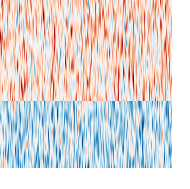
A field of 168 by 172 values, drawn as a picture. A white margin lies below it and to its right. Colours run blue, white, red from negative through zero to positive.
Seam: horizontal, 60% of the way down, the top part higher. Average level on the scale: 50%. Grain: streaks running down. Histogram: bell-shaped.
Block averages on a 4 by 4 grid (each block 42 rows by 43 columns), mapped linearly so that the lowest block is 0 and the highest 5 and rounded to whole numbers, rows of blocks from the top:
5 4 5 5 | 4 4 5 5 | 2 2 2 2 | 0 0 0 0
